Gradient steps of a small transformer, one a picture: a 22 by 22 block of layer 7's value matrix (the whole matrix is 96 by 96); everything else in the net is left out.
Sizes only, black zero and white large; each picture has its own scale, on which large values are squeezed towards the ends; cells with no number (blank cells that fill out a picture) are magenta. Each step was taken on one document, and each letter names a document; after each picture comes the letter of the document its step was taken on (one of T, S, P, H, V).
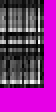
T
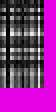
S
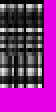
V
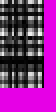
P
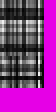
V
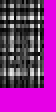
S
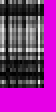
V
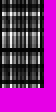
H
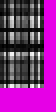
S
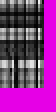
V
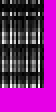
H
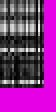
T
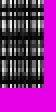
H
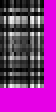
S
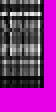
H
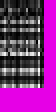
T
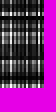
H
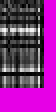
T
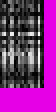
S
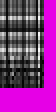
S
